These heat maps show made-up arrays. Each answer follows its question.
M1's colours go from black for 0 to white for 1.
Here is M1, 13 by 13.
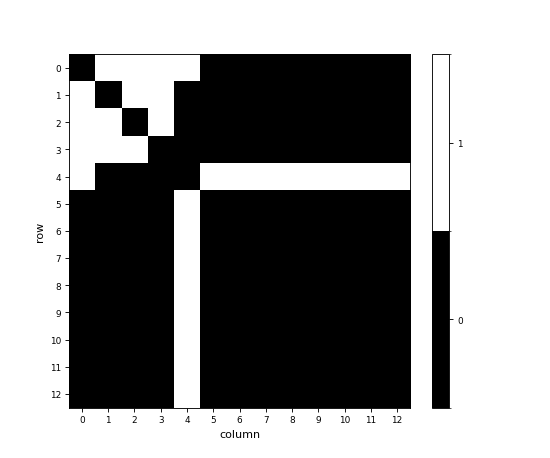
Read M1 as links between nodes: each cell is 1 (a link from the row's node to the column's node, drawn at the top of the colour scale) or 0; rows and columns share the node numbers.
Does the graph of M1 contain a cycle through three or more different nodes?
yes
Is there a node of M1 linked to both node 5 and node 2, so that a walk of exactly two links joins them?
no
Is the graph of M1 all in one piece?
yes
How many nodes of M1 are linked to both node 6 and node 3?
0
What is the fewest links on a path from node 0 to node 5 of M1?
2
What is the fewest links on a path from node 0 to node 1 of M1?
1
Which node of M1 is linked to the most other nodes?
node 4
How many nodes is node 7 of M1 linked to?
1
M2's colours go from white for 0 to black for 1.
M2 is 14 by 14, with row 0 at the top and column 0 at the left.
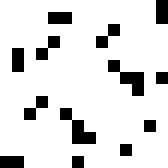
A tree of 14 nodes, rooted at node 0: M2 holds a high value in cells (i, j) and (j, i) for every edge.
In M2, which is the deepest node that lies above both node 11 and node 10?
6
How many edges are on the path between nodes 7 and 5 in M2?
5
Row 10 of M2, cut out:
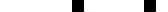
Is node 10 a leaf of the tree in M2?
no
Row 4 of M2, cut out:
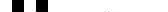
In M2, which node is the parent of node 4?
1
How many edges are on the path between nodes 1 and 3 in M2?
2
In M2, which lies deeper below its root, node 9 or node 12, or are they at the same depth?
the same depth
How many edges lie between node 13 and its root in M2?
1
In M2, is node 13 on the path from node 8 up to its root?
yes
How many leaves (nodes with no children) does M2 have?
4
